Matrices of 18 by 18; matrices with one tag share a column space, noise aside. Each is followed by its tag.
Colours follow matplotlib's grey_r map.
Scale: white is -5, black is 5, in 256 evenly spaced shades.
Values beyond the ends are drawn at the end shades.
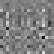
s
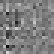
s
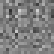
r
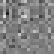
r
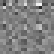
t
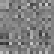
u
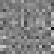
s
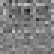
r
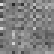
u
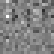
r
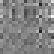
r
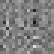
s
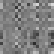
u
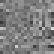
s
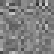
t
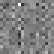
u
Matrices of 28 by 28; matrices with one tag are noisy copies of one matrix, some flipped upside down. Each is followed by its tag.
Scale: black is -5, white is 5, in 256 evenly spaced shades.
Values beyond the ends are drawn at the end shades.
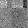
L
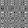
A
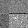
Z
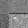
Z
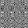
A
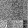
L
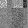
L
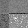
Z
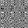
A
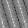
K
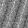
K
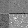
Z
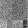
L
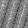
K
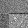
Z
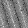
K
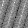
K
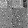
L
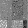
L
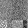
L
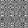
A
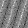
K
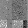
L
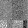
L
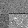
Z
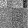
L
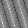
K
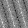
K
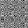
A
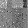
L
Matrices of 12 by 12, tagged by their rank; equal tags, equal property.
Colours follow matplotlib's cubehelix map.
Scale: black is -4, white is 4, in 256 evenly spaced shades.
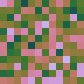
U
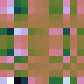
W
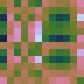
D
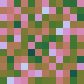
U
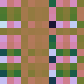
W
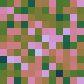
U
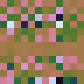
D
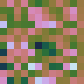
D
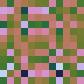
D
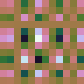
W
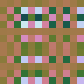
W
